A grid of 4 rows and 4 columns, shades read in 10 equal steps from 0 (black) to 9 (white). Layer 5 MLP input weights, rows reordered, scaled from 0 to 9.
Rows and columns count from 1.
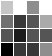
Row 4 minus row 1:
-7 -7 -3 -4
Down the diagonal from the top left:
7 2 3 5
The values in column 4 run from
3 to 9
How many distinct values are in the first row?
3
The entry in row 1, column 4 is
9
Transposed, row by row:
7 4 3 0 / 9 2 1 2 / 5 3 3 2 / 9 6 3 5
